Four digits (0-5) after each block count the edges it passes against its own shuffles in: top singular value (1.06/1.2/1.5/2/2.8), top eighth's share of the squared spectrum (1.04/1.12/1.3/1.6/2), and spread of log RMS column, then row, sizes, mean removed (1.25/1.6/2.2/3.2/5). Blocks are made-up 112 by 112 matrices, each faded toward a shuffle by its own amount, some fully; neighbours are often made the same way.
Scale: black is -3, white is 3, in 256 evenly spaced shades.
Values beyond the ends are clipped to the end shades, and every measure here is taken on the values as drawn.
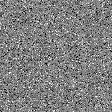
3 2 0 0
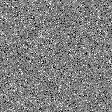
2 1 0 0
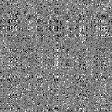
5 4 3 3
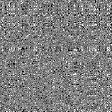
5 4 3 3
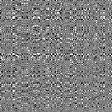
5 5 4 4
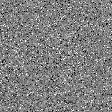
3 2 1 1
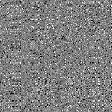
4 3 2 2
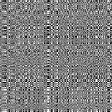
5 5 4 4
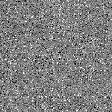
4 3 1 1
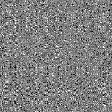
4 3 2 2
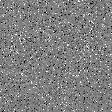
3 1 0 0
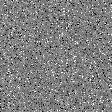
2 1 0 0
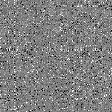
4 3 2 2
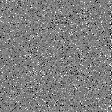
4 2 1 1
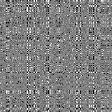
5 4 4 3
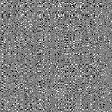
5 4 3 3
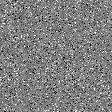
2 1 0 0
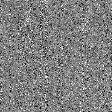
1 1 3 0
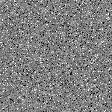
0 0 0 0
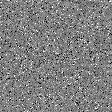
0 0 0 0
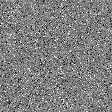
0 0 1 0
